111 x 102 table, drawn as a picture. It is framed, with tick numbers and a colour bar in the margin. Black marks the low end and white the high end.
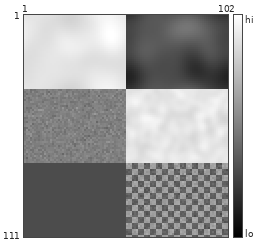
The table splits into 3 rows of 2 panels. Panel 1,1: very high, smooth, faint in contrast. Panel 1,2: low, smooth. Panel 2,1: middling, fine-grained, faint in contrast. Panel 2,2: very high, blotchy, faint in contrast. Panel 3,1: low, flat. Panel 3,2: middling, checkered, strong in contrast.
